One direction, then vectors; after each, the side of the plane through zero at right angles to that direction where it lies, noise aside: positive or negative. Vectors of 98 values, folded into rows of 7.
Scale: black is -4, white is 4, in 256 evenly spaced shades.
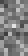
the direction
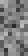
negative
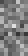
positive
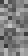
positive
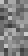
negative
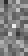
positive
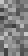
negative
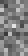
positive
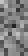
negative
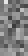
negative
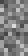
positive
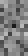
negative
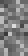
positive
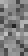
negative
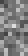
positive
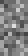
positive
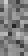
negative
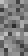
negative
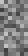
negative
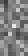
positive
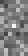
positive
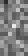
positive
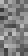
negative
